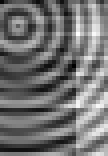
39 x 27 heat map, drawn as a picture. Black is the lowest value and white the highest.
A vertical seam about 70% of the way across splits the table, and the right part is higher. The middle left is the smoothest part. Rings spread out from the top left.
